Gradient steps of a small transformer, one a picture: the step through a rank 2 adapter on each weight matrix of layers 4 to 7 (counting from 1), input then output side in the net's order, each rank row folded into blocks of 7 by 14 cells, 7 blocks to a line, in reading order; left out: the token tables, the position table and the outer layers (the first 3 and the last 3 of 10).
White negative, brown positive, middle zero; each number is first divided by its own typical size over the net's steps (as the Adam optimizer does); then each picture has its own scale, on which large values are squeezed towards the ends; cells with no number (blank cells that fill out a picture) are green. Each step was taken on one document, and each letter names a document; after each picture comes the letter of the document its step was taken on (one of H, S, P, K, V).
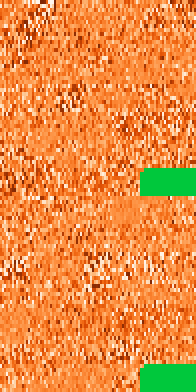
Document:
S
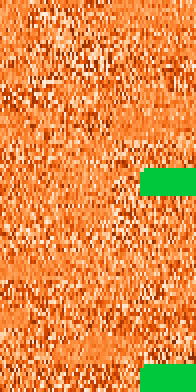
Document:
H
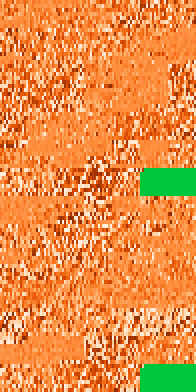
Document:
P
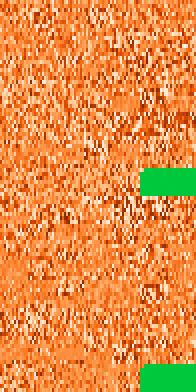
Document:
H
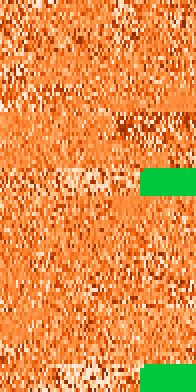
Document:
S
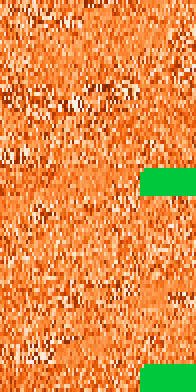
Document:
H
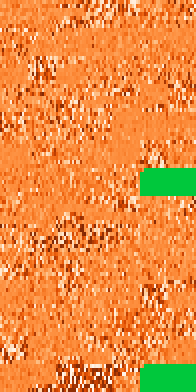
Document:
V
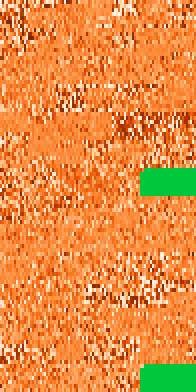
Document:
S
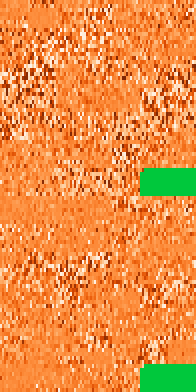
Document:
V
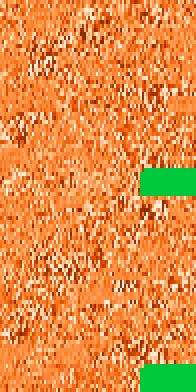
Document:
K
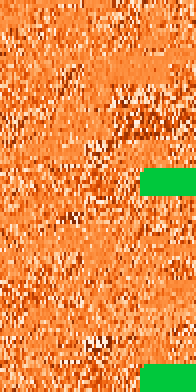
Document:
P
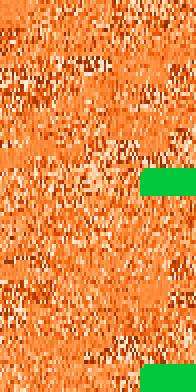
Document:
P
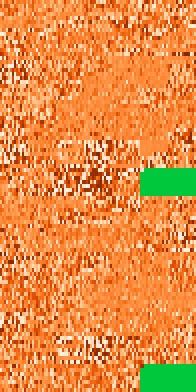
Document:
P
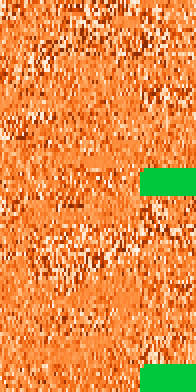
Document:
K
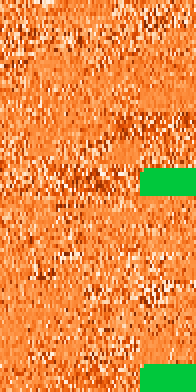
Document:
S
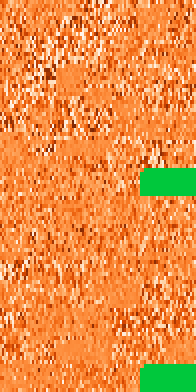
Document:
V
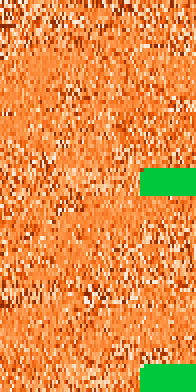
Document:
S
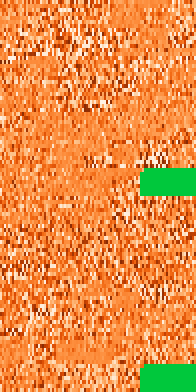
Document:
H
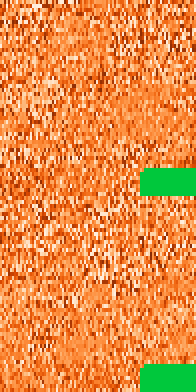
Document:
H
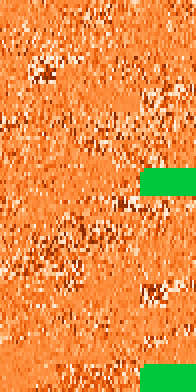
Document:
V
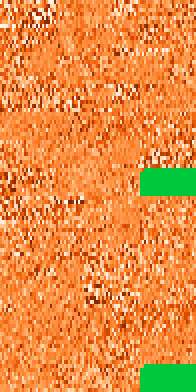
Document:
S
